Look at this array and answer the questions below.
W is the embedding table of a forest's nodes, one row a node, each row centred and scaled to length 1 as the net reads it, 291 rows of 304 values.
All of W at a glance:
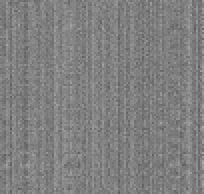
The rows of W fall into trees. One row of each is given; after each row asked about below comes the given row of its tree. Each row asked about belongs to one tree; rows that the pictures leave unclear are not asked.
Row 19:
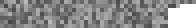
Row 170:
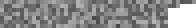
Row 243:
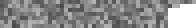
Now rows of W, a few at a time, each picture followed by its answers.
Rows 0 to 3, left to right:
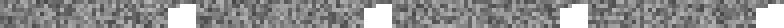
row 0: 19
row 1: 19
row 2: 170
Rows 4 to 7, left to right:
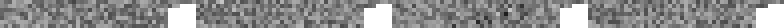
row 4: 243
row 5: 19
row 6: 243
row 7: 19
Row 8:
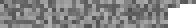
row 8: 170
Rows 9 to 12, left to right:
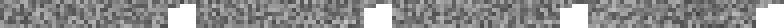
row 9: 19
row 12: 243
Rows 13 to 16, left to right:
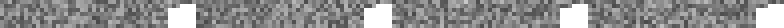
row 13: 170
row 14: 19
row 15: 170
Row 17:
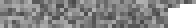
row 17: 243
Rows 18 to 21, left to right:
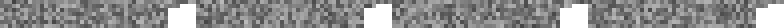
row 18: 170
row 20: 243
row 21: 170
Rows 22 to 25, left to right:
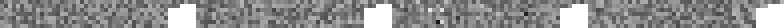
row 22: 19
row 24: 19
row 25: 243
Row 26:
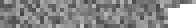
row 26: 170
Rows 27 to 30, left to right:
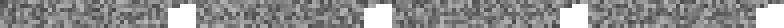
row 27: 170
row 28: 243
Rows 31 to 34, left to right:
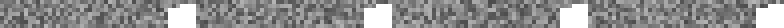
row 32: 170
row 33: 243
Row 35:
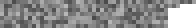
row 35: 170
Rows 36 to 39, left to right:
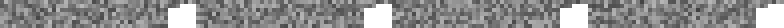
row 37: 170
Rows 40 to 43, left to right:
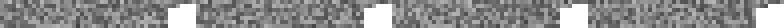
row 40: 170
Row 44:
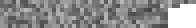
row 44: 170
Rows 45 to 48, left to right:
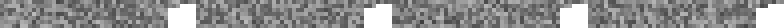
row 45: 243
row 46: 19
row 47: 170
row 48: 170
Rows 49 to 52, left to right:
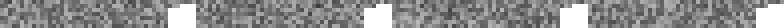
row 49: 243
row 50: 19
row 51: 243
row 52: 170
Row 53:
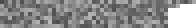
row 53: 170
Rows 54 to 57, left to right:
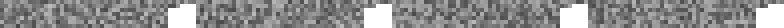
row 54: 19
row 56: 243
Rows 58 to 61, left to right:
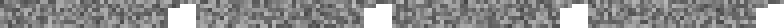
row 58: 170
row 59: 243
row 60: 170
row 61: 170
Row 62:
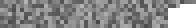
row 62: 19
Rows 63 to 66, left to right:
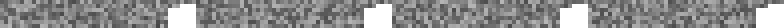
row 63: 243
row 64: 170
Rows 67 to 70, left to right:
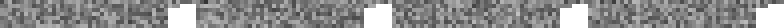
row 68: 243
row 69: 170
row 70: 170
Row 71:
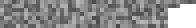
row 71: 170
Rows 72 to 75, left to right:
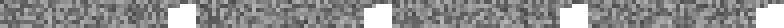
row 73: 170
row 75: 170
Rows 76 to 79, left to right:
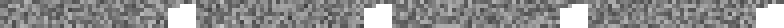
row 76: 243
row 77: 19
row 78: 170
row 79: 19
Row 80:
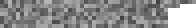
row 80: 170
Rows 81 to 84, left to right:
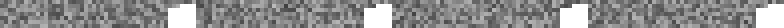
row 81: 243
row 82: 170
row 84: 19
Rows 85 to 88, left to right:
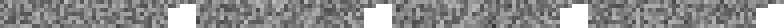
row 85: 19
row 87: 170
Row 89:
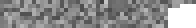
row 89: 243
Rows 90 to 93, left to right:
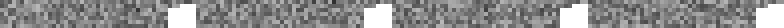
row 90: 243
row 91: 19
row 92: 170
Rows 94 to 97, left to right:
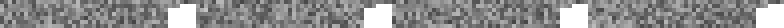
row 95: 19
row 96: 170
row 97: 243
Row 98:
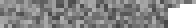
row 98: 243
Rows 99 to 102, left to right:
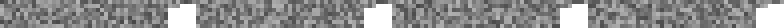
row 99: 170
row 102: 243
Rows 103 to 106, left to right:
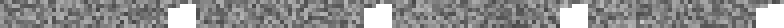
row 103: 170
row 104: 19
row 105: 243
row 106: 243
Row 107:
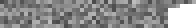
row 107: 170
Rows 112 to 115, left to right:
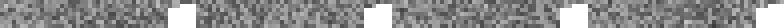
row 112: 243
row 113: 19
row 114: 243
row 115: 243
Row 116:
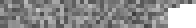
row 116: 19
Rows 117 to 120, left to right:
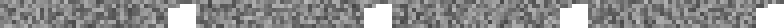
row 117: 243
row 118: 170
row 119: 19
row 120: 19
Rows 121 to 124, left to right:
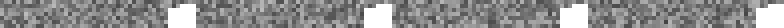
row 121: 170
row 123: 170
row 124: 170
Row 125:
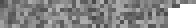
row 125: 170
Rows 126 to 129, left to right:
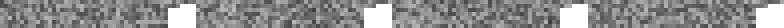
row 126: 170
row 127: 243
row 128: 243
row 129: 170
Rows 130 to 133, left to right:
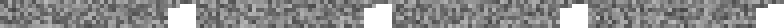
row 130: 170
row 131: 170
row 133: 170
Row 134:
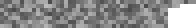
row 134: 243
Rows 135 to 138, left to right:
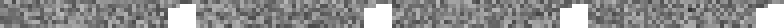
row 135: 170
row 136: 243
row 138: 19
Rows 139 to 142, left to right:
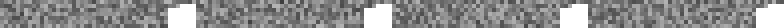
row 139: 170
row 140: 170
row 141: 19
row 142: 19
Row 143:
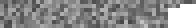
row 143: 170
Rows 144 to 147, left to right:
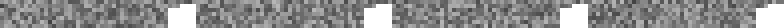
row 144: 243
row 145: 170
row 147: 19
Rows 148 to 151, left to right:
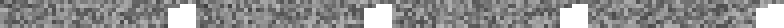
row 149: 170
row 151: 243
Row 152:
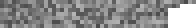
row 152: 170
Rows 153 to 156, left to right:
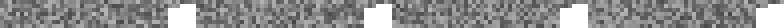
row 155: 19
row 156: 243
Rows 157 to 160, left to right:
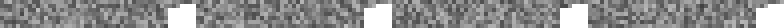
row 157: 170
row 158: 243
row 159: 19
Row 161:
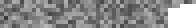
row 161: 243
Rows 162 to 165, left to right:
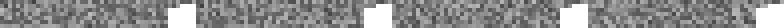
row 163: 170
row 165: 243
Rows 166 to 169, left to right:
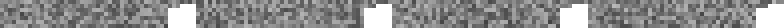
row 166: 243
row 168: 243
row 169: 19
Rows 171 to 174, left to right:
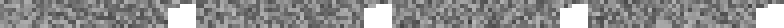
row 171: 243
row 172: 243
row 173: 170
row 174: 19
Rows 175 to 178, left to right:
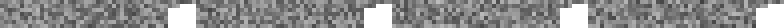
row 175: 243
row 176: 170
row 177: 170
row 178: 243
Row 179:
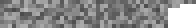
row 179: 243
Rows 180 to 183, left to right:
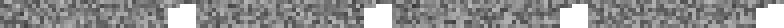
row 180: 170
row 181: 170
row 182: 170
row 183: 170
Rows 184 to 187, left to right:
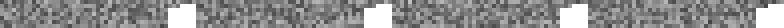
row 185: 170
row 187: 170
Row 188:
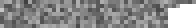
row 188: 170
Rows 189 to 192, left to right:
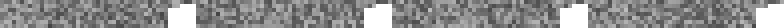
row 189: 243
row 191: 170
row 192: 243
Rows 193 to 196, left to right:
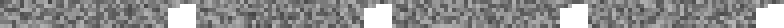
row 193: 243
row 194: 243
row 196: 170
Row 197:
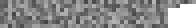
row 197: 170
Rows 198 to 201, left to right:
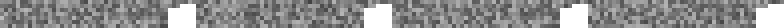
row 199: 243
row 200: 170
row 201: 170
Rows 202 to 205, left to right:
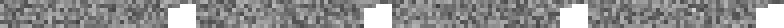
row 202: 170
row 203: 170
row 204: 243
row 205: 170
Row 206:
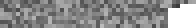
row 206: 170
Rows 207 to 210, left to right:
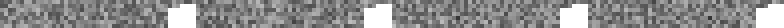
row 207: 243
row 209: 19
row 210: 19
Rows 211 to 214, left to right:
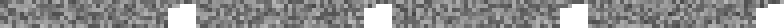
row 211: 243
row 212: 170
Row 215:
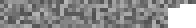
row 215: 19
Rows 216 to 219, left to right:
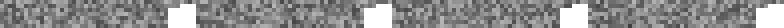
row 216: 170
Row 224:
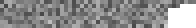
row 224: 19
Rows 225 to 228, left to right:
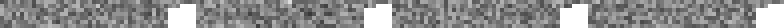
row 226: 243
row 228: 170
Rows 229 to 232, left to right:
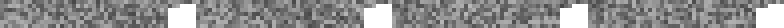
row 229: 243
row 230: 243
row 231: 170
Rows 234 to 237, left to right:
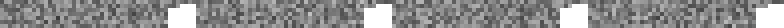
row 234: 170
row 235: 170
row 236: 170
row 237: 170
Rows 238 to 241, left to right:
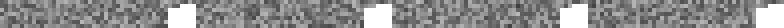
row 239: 243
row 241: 170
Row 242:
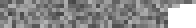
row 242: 243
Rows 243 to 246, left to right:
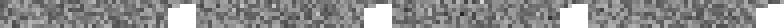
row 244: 243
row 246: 243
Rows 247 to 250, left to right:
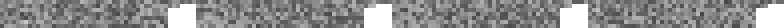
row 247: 243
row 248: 243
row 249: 243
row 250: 19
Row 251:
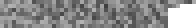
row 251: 243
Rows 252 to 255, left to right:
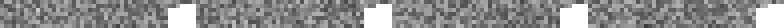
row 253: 170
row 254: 243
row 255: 243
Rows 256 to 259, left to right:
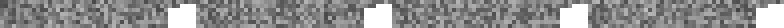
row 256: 170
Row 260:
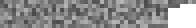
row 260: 170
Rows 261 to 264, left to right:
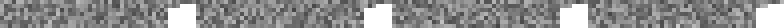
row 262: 170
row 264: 243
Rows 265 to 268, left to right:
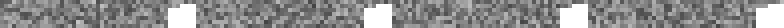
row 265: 243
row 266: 243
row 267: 170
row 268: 243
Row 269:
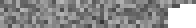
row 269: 170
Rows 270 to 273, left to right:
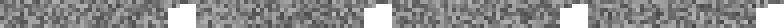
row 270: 170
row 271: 243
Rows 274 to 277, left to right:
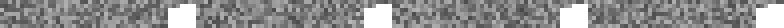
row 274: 170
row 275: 170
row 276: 243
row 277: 19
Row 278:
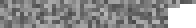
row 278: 170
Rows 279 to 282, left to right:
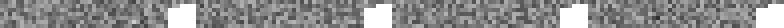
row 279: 243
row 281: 19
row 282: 19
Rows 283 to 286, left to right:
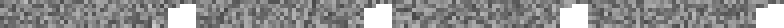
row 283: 19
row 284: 19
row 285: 243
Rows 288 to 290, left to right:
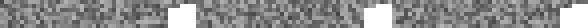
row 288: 170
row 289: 243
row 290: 170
